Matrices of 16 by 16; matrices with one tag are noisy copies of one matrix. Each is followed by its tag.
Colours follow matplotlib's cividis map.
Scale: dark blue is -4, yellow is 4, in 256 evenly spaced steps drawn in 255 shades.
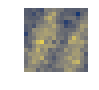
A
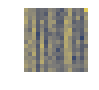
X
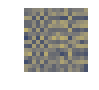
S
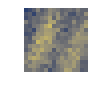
A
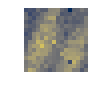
A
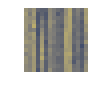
X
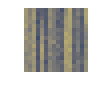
X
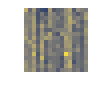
X
